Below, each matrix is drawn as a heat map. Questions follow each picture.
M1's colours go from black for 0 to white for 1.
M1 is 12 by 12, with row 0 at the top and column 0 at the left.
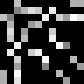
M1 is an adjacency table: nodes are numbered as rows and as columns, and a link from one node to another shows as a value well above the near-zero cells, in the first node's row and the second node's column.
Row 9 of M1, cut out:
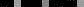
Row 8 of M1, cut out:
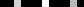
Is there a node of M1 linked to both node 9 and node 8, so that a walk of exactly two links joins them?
yes
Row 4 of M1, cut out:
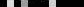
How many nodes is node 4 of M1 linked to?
3
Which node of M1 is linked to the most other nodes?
node 2
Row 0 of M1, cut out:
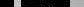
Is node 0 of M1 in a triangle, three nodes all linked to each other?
yes
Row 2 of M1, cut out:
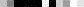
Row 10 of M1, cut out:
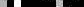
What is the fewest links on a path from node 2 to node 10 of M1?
1
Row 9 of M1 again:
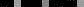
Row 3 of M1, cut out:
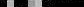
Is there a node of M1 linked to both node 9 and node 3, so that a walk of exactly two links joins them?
no
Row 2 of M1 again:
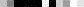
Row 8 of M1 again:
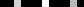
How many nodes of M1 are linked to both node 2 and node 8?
2
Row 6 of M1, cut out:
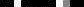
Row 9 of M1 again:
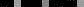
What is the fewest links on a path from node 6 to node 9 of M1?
1
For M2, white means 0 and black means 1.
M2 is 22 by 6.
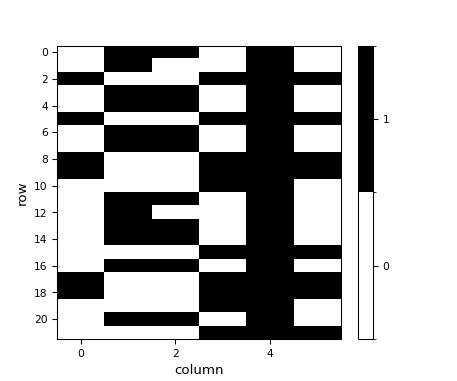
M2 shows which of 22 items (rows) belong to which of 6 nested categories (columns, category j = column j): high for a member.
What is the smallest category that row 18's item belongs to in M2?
0
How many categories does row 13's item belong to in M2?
3
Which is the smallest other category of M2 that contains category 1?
4
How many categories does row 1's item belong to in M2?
2
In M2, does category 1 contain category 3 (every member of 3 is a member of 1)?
no
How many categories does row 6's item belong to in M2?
3
